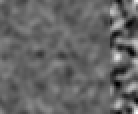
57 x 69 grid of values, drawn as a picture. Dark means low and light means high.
Lone odd cells: none. Stripes: none. Grain: blotchy. Mirror symmetry: none. Seam: vertical, 80% of the way across, the left part calmer. Histogram: heavy tails on both sides. Slope: none.
